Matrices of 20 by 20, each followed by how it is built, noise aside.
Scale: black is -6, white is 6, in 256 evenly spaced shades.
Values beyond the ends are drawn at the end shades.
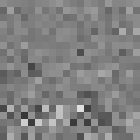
uneven rows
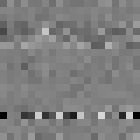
uneven rows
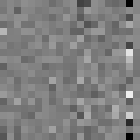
uneven columns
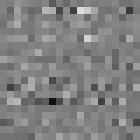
uneven rows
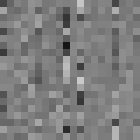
uneven columns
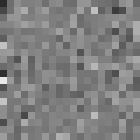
uneven columns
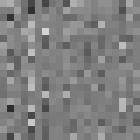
uneven columns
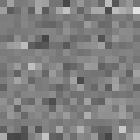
uneven rows
